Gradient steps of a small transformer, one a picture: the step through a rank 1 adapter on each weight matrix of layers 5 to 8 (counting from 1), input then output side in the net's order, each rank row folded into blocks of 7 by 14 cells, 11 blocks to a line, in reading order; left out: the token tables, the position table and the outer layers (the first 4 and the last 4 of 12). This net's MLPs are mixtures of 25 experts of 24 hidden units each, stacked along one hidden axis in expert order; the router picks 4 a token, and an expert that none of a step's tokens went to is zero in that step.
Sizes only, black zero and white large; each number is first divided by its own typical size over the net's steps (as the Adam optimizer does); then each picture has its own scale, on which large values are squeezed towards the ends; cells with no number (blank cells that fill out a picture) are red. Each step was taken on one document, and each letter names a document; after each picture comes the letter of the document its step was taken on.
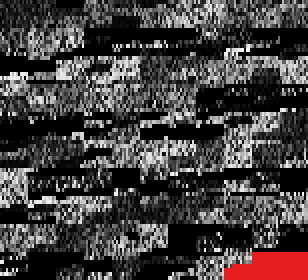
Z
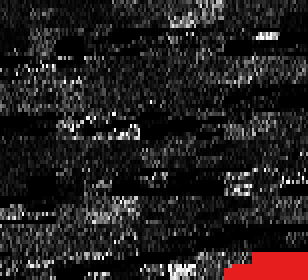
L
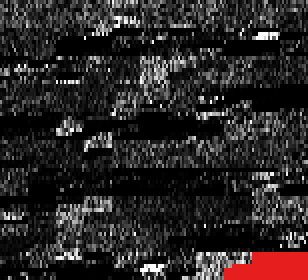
L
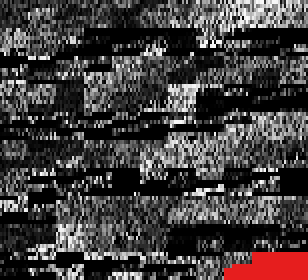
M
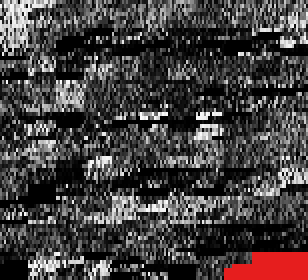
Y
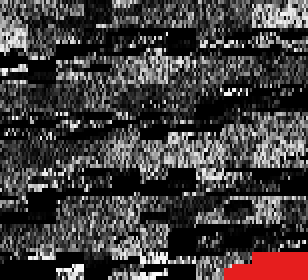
M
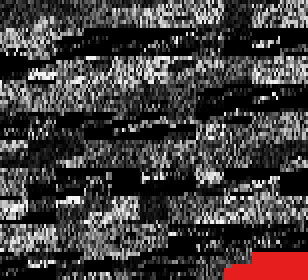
Z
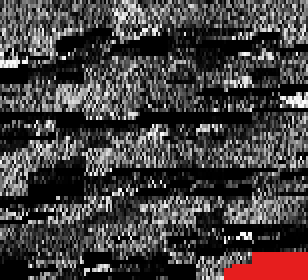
Y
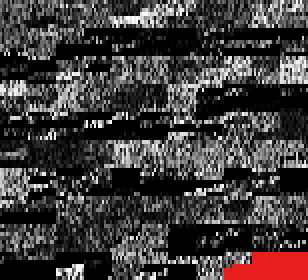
M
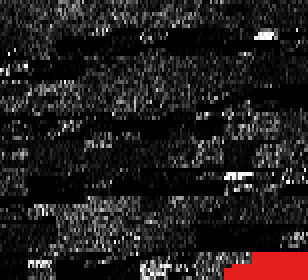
L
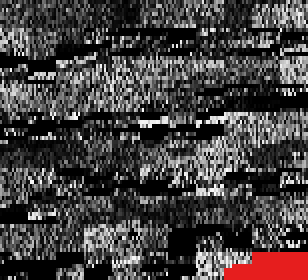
Z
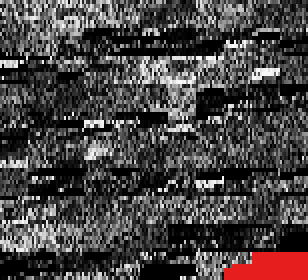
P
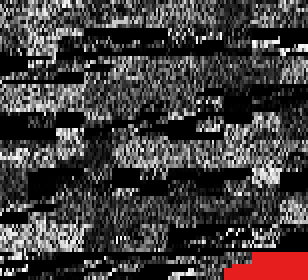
P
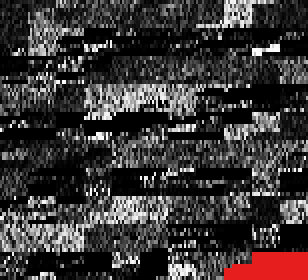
P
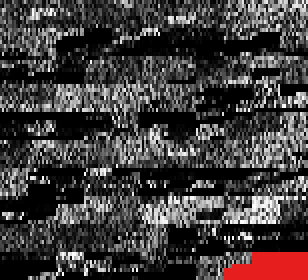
Y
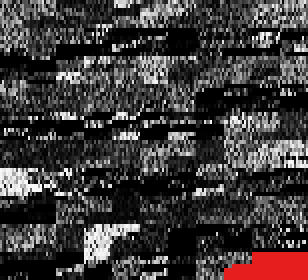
M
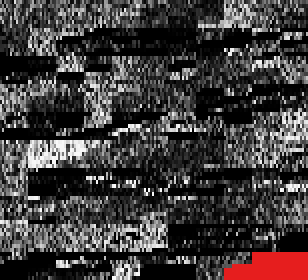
P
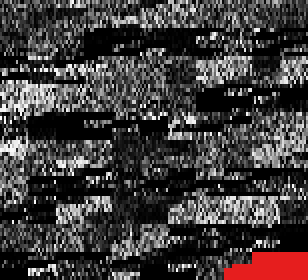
M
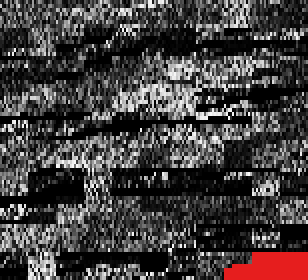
P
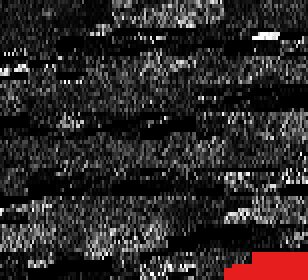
L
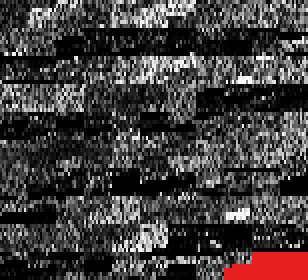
M
